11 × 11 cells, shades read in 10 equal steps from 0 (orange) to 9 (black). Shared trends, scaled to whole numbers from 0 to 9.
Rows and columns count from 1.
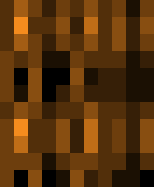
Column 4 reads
7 6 7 8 9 9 7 6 6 8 9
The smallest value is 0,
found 2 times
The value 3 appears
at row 1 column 2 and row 3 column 2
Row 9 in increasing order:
2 2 4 4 5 5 6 6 6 7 7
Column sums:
59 49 55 82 66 62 51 68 63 83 66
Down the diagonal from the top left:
6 0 5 8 9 5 4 6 5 8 9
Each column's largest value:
6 9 6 9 9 7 8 7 8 8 9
